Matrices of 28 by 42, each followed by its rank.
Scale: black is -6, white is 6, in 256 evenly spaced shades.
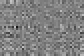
five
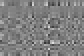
three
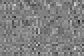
five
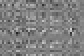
three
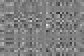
three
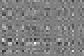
three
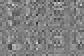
five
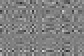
three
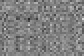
five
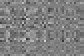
three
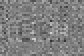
five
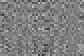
five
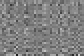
three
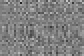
five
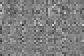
five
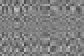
three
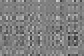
three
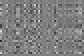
three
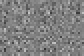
five
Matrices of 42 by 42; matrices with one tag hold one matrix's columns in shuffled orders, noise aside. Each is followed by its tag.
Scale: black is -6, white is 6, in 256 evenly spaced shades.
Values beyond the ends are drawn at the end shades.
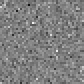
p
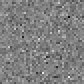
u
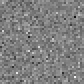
u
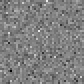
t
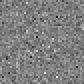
u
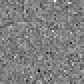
t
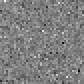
t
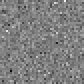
t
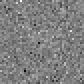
t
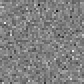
p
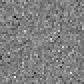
u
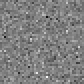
u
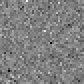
t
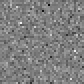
p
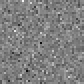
t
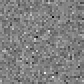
u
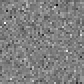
p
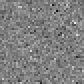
p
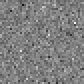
p
